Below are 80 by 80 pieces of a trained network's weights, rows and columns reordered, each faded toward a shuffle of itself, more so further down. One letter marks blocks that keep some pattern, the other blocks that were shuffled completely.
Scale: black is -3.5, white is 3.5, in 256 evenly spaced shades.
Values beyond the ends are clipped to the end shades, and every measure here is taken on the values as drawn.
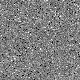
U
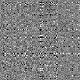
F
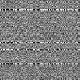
F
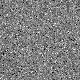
U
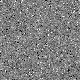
U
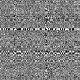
F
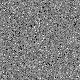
U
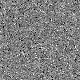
U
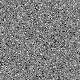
U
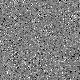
U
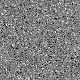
U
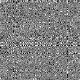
F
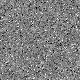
U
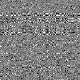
F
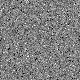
U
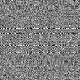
F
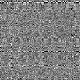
F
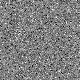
U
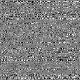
F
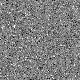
U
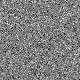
U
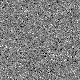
U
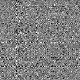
F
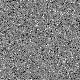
U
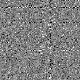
F
